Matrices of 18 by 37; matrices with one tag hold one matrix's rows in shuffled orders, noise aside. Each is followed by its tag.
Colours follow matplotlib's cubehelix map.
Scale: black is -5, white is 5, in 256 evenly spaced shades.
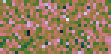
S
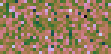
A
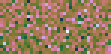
S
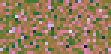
A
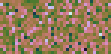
A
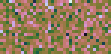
A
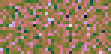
A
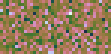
A
